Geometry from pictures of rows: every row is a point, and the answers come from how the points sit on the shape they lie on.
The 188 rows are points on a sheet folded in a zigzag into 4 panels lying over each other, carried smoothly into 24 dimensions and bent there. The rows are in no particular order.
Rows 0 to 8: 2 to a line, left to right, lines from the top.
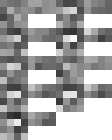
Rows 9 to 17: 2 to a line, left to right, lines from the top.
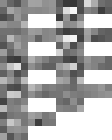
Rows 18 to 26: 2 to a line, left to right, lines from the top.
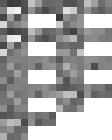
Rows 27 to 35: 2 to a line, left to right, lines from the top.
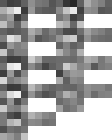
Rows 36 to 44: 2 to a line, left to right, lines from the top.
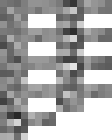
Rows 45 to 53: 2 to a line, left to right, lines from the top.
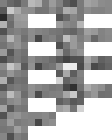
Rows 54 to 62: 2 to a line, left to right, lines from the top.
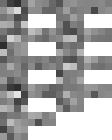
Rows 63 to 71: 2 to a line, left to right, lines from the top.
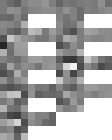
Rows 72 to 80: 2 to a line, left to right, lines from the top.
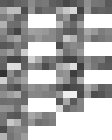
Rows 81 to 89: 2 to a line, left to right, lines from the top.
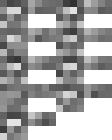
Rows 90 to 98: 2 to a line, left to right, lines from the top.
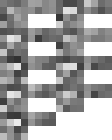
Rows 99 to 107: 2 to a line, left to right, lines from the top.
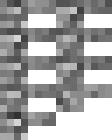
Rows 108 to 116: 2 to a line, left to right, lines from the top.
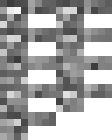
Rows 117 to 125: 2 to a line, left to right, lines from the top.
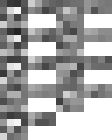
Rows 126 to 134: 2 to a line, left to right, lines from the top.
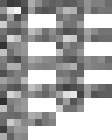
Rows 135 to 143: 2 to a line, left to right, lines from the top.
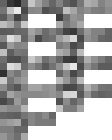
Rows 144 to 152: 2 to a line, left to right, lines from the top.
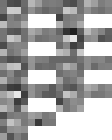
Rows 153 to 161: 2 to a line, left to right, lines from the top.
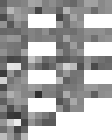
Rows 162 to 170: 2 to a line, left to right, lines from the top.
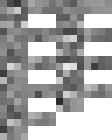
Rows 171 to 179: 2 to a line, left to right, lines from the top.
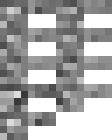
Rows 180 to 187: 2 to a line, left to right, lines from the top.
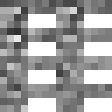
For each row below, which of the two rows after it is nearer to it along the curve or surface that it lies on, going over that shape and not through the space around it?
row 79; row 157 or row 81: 157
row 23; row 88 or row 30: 88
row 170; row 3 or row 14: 3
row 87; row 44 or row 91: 44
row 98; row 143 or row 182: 182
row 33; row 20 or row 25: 20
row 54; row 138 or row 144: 138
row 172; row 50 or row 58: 58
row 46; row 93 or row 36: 36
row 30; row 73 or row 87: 73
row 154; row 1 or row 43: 43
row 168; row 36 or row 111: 36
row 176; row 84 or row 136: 84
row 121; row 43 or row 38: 43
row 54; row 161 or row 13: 161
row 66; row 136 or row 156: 156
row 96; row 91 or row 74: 91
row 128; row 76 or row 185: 76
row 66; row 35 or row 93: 35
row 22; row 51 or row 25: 51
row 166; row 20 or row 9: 20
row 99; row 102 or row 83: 102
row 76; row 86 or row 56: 56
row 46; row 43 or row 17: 43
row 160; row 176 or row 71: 176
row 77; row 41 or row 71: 71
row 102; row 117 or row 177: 177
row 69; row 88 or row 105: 105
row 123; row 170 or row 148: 148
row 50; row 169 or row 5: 169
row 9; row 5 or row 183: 183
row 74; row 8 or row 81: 8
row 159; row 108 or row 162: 108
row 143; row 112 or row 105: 112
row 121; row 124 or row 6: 6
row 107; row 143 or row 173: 143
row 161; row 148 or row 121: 148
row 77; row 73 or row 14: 14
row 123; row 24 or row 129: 24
